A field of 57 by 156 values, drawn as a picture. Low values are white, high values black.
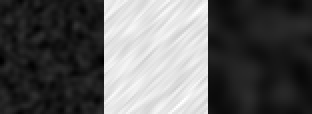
The table splits into one row of 3 panels. Panel 1,1: very high, blotchy, faint in contrast. Panel 1,2: very low, slanting up to the right, faint in contrast. Panel 1,3: very high, smooth, faint in contrast.
